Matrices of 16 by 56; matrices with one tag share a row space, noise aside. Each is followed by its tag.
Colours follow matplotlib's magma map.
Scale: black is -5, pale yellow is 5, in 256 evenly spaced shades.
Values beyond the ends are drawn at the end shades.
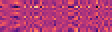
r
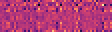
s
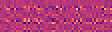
s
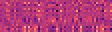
s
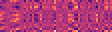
r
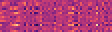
r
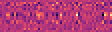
s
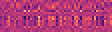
s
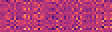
s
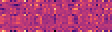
r
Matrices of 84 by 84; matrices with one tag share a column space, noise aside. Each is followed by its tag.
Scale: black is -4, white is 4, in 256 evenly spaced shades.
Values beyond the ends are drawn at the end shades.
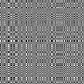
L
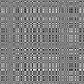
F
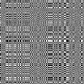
L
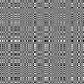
L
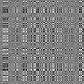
F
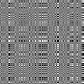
L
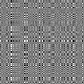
L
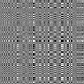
L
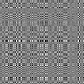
L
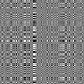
L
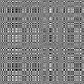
F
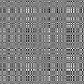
F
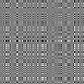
L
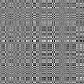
L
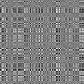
F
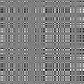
F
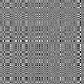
L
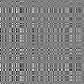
F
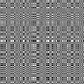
L
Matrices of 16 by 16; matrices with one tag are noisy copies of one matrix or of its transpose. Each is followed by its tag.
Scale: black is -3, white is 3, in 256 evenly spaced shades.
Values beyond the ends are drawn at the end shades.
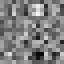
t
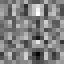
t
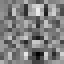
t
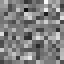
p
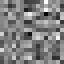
p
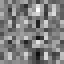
t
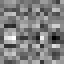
t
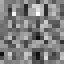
t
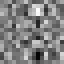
t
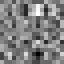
t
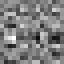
t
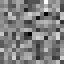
p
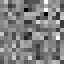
p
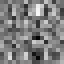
t
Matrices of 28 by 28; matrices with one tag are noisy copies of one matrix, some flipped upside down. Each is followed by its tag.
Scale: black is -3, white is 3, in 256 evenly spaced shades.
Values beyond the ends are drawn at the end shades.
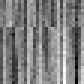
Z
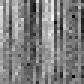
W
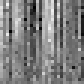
W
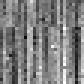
Z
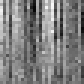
W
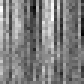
W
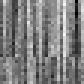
Z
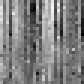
W
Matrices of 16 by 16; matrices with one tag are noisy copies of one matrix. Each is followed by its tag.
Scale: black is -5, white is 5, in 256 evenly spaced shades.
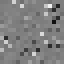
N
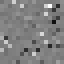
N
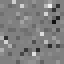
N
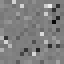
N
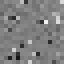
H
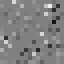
N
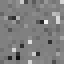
H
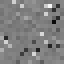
N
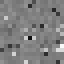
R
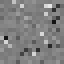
N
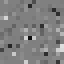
R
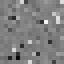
H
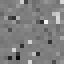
H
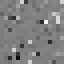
H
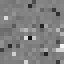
R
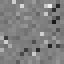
N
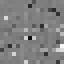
R
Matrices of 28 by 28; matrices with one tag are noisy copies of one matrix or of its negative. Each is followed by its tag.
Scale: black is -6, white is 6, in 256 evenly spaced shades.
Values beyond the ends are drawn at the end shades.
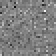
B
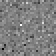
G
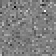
B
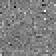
B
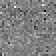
B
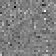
B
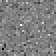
G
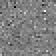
B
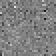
B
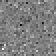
G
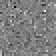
B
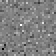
G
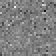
B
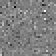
B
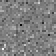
G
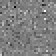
B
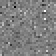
B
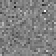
B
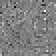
B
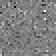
B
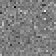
B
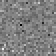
G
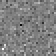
G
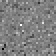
G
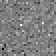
G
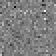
B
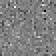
B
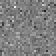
B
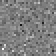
G
